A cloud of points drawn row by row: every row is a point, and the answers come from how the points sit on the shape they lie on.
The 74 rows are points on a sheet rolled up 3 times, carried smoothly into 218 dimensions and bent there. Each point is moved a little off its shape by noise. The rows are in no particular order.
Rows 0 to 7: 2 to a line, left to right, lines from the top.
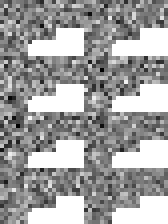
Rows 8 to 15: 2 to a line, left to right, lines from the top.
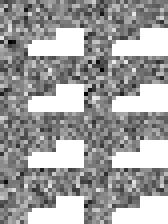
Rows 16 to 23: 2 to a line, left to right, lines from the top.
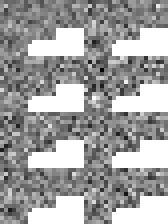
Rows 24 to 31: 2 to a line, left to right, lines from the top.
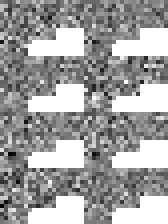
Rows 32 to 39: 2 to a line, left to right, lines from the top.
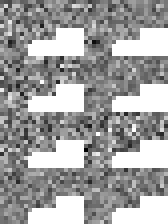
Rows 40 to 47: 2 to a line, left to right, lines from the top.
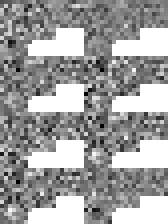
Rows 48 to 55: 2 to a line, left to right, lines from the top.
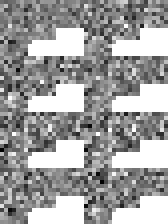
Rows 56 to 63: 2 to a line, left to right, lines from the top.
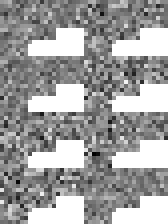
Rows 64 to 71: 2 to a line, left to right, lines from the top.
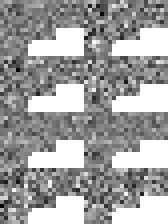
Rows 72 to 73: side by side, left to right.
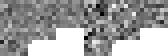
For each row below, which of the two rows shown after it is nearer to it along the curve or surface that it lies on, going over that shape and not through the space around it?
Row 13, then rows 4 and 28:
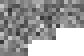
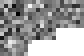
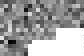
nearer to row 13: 28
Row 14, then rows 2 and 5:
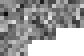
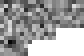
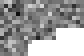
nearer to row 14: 5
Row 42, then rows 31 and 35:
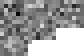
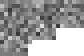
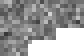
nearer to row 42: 31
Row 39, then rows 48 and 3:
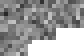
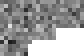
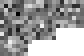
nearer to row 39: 48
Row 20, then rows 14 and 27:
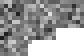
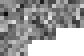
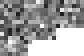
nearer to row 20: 14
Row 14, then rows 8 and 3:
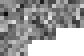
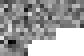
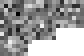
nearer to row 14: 8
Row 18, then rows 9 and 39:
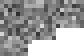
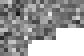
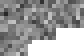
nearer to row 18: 9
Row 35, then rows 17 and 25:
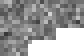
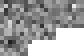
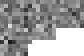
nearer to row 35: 17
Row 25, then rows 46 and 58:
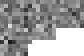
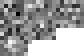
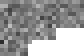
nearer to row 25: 58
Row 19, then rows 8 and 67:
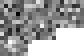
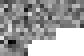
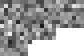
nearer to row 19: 8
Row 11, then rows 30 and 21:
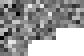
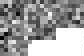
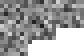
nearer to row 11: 30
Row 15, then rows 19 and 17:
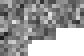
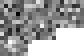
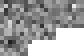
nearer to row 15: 17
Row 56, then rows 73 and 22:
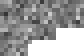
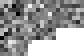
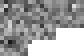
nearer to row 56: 22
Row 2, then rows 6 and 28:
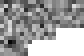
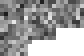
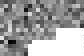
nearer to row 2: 28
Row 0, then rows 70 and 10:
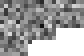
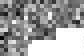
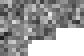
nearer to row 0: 10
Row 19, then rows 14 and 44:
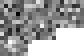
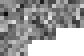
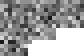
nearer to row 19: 44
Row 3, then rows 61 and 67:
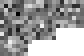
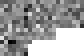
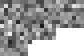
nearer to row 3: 61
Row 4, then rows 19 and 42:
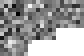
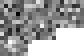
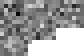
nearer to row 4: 19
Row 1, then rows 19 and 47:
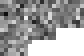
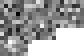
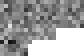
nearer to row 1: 47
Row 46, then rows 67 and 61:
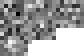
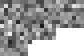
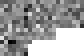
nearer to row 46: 61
